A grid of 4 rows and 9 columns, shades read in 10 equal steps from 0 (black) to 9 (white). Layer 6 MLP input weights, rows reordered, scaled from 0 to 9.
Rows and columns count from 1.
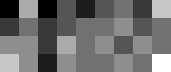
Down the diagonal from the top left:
0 4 2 5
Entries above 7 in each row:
0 0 0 1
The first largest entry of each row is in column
9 7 4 9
